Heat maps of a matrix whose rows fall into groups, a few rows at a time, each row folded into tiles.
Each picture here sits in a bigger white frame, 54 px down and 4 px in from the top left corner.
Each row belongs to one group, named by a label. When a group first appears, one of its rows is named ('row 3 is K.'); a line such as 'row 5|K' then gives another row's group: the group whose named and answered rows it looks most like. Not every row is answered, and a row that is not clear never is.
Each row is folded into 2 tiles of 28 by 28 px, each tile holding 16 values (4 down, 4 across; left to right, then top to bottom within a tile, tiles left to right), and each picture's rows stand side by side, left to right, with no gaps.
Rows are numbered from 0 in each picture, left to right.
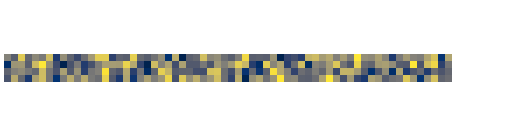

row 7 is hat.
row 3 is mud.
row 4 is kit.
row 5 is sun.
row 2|kit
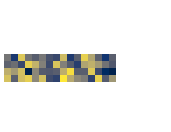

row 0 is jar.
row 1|jar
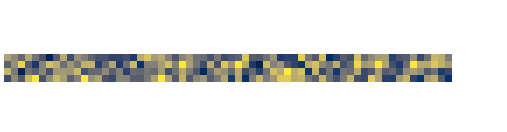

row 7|hat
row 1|jar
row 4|kit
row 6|hat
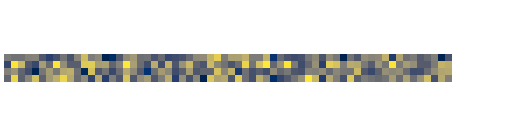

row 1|jar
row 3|sun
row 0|kit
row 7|kit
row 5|mud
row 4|hat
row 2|kit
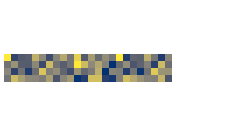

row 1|hat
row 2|mud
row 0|mud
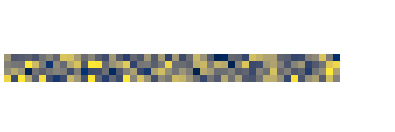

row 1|hat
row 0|jar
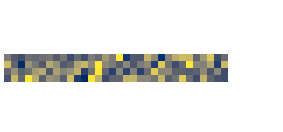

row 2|mud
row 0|mud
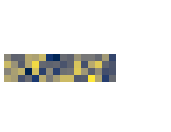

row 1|hat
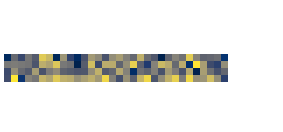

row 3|jar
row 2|kit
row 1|mud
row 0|sun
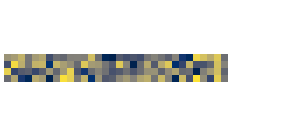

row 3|sun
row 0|hat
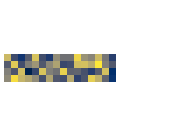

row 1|hat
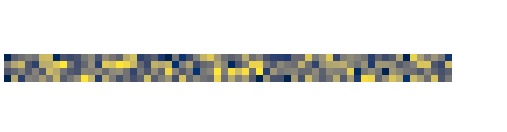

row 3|sun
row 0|sun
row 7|jar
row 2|kit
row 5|sun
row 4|jar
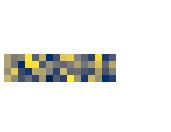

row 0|jar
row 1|hat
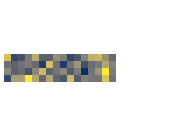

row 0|mud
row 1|sun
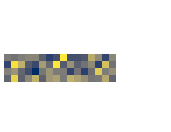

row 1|mud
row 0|kit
